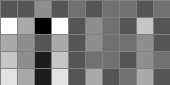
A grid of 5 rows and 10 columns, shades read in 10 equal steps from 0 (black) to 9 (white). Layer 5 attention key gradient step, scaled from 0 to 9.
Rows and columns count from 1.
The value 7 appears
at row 2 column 9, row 4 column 1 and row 4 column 4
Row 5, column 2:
6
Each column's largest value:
9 6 5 9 4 6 4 4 7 4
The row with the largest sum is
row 2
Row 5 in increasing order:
1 3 3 3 4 6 6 6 8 8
